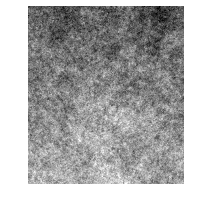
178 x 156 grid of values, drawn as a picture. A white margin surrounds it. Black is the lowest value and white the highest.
Ninth with the highest average: bottom middle. Odd rows or columns: none. Ninth with the lowest average: top right. Histogram: bell-shaped. Average level on the scale: 50%. Slope: up to the bottom.
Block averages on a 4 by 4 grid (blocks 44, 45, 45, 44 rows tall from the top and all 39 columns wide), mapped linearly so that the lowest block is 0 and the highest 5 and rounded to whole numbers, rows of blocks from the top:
1 1 1 0 / 2 2 2 2 / 3 4 4 3 / 5 5 5 4
